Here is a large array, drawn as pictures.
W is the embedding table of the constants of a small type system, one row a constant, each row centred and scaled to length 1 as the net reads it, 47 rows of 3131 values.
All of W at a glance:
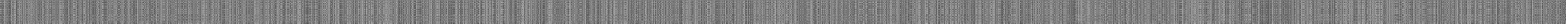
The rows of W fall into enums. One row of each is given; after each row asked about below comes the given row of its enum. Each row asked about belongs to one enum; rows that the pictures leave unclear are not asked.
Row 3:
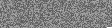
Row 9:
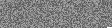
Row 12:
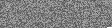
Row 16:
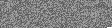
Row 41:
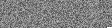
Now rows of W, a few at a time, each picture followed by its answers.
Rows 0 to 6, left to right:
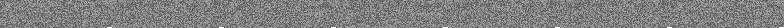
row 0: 12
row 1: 9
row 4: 9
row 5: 9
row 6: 12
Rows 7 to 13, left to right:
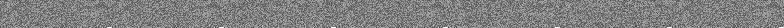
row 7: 16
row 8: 16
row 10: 16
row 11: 3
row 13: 16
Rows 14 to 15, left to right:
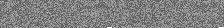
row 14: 16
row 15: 3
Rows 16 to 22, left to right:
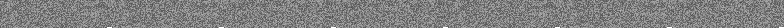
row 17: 3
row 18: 9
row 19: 9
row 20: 16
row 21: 3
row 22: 9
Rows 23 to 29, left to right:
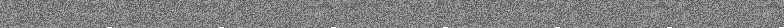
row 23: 3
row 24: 3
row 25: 16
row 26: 9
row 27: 3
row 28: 16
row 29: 16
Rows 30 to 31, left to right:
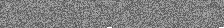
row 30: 12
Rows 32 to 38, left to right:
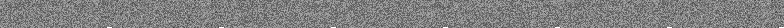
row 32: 9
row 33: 41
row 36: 12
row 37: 9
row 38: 41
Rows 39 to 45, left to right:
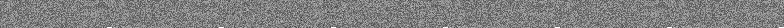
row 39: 16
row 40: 3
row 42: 12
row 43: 3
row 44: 16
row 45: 3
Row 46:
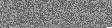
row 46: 3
